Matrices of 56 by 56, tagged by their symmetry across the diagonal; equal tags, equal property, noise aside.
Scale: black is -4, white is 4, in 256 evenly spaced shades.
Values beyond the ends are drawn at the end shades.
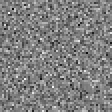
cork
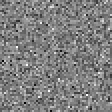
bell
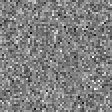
bell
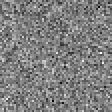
cork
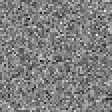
bell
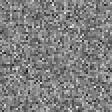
cork
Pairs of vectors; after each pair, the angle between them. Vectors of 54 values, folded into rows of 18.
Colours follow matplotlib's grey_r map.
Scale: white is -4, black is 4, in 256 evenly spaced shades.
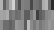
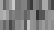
nearly parallel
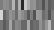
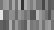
nearly parallel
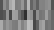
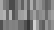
nearly opposite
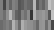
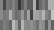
nearly parallel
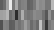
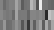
orthogonal
